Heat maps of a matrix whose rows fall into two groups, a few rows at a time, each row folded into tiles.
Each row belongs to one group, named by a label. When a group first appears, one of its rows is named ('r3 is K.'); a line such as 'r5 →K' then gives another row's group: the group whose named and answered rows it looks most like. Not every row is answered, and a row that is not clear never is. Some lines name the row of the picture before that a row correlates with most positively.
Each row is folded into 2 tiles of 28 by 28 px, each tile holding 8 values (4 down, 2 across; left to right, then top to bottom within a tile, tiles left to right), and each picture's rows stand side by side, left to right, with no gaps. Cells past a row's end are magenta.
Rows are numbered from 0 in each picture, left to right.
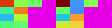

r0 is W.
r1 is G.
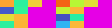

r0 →G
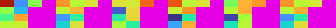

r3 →W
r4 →W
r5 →W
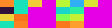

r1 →G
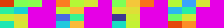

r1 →W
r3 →G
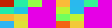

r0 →G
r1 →G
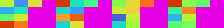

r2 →W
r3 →W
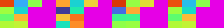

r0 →G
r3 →G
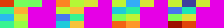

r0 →W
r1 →W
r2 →G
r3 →G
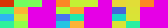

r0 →W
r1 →W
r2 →W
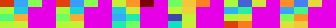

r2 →W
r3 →W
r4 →G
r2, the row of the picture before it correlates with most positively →2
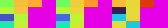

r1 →W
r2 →W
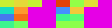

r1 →W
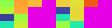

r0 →W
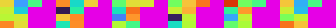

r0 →G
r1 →G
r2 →W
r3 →W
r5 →G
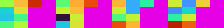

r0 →W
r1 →W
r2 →G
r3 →G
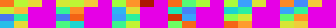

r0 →W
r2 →W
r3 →G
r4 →G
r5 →G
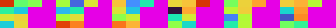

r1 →G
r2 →G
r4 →W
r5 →W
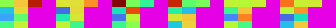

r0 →W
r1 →W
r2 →W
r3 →G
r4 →W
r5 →W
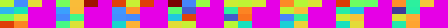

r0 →G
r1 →W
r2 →W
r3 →G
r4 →W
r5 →W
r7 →G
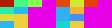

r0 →G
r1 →W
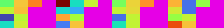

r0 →W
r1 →G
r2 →W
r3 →G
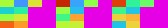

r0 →G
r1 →G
